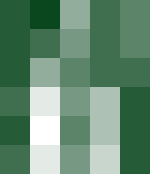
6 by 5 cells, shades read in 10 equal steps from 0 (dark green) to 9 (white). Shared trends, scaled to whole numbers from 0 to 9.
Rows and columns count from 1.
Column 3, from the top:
5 4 3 4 3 4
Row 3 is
1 5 3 2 2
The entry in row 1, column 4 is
2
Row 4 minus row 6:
0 0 0 -1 0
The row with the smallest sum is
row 1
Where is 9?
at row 5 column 2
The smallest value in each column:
1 0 3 2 1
